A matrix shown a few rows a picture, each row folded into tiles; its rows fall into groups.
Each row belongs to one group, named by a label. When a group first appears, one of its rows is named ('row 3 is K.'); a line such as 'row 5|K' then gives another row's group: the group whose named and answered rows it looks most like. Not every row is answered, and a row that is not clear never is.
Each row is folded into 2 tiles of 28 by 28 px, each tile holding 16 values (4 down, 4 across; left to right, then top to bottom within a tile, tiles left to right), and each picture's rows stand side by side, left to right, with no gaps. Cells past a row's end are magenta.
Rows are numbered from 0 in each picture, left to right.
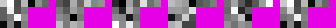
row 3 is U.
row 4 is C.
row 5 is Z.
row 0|Z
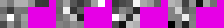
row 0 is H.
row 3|Z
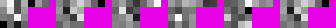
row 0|Z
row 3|H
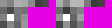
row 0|H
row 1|H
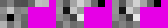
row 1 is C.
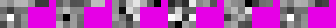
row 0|H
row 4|U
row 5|H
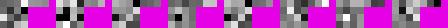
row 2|U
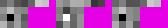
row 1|H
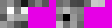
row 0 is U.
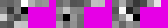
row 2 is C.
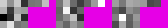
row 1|C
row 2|H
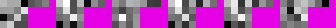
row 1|Z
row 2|H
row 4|Z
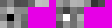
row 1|H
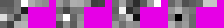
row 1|H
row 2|C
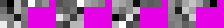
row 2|U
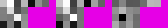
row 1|Z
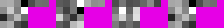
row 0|U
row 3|U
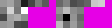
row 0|U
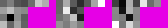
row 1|C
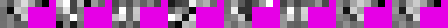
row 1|Z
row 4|C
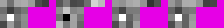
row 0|H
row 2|H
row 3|H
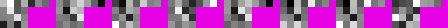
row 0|Z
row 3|C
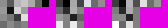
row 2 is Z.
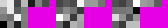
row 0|Z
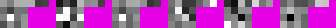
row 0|H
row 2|H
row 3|C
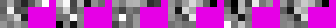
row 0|C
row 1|Z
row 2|H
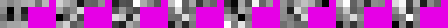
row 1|U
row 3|Z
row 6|Z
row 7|Z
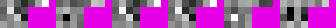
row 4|H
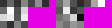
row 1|C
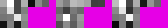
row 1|H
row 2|Z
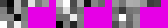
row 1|Z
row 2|H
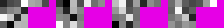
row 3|C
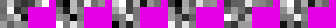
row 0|C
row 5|Z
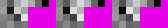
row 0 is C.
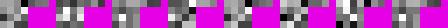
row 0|U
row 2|H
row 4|U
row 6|Z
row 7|H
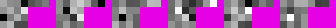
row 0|U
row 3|C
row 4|U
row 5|H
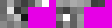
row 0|C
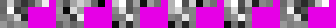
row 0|C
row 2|Z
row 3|Z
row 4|Z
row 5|C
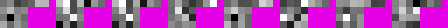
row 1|Z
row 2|Z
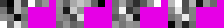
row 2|C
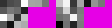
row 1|Z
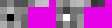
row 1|H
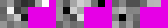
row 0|C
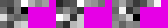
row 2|C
